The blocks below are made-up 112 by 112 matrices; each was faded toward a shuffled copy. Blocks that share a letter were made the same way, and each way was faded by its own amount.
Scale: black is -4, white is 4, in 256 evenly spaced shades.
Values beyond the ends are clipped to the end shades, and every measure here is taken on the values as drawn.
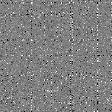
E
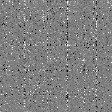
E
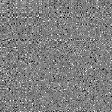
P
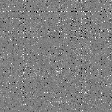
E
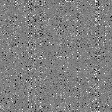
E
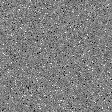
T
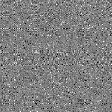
P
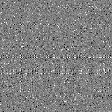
P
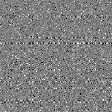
P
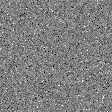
T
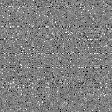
P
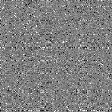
P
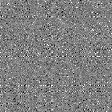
P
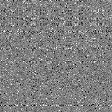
P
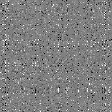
E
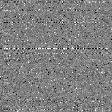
P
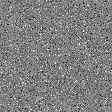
T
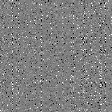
E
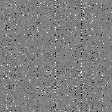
E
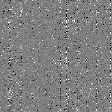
E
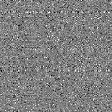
P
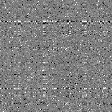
P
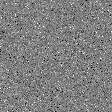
T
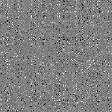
E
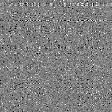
P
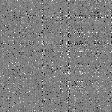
E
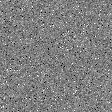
T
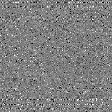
P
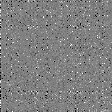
E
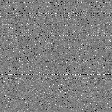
P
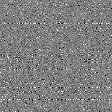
P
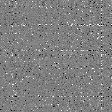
E
